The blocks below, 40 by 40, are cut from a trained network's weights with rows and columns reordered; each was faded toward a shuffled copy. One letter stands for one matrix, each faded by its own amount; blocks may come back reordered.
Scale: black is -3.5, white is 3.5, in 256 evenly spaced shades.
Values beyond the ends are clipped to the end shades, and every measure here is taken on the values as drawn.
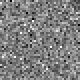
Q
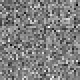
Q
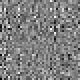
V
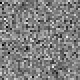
Q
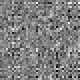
V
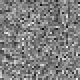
Q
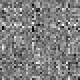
V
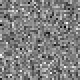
Q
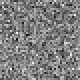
Q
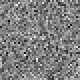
Q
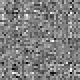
V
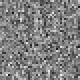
Q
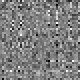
V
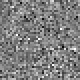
Q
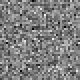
Q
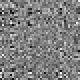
V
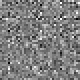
V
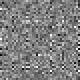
V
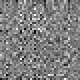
V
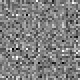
V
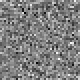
Q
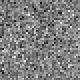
Q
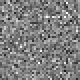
Q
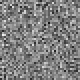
Q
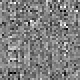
V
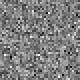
Q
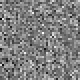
Q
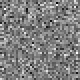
Q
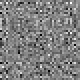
V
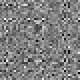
V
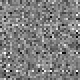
V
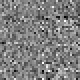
V
